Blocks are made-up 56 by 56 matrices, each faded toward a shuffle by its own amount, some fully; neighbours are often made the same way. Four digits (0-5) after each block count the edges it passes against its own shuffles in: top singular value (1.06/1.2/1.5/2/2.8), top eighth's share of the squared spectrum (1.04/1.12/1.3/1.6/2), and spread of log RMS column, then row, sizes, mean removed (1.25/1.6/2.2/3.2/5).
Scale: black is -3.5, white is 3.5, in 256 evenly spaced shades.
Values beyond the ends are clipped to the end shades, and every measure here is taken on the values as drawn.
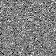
2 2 0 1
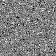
2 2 0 1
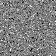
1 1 0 0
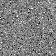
0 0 0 0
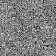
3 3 1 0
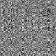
4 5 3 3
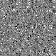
3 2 0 1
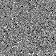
1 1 0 0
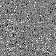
1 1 0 0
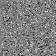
2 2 0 0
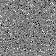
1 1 0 0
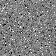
0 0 0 0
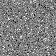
0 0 0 0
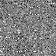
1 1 0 2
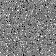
0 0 0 0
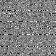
2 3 0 3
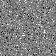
0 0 0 0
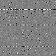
4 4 0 1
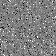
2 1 0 0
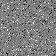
1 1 0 0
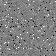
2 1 0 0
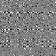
4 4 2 3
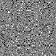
3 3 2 2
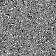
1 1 0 0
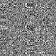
4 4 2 2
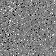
2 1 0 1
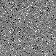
2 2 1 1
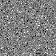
2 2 1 1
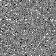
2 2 0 1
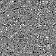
2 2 1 2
